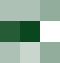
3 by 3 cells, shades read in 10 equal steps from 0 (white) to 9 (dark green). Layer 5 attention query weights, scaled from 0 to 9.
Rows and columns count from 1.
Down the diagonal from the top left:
3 9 4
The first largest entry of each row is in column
3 2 3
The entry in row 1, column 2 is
3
